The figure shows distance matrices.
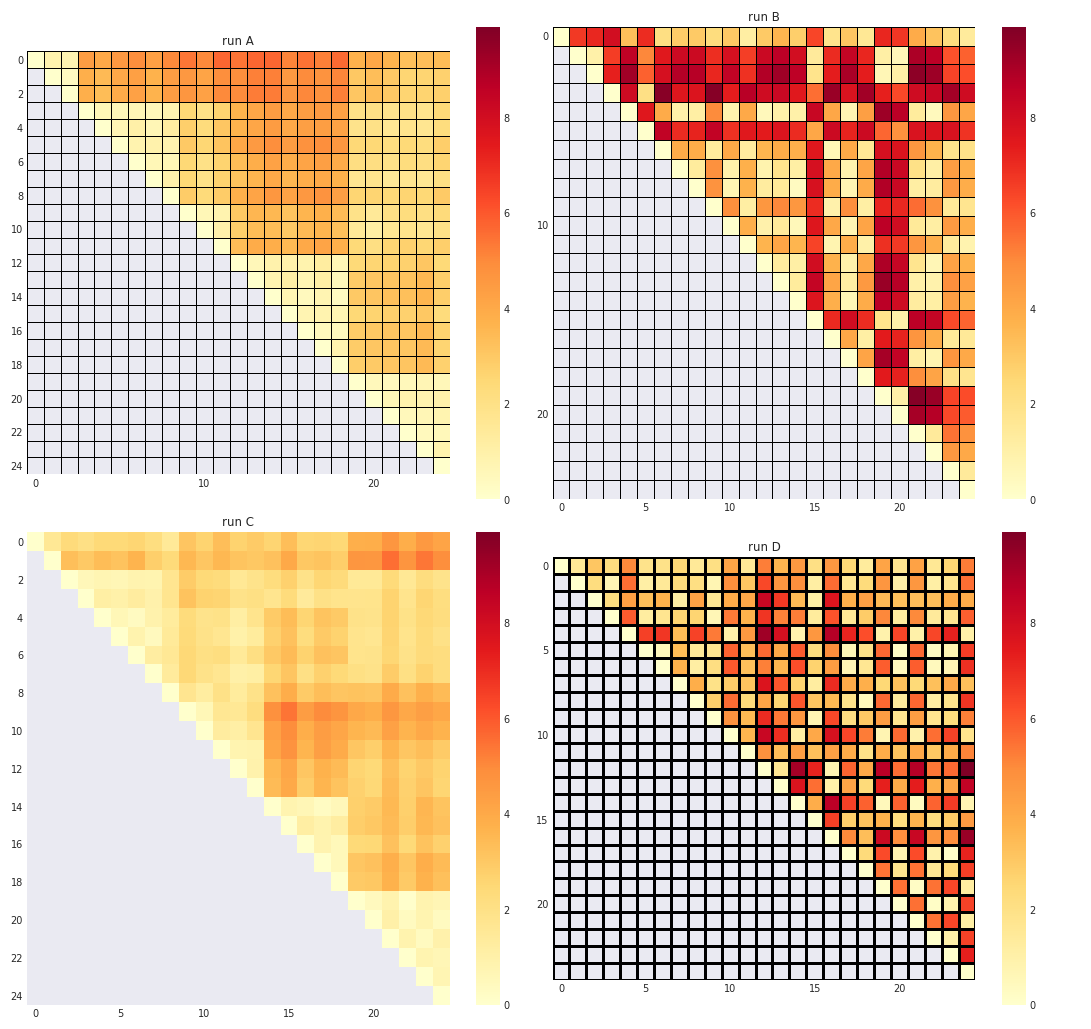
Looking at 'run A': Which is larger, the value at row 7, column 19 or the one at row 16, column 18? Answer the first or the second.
the first
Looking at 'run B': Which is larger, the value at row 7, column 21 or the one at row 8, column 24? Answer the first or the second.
the second
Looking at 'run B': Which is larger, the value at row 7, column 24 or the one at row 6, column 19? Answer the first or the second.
the second
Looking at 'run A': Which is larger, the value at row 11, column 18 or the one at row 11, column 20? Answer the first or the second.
the first
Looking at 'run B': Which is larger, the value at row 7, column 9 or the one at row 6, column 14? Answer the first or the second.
the first
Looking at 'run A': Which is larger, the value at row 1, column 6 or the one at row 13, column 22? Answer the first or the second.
the first
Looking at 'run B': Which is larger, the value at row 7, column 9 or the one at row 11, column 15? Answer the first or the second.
the second
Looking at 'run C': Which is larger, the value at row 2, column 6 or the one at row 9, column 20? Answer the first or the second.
the second
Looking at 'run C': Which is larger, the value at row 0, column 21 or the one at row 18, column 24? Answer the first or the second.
the first
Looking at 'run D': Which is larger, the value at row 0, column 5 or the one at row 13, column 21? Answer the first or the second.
the second
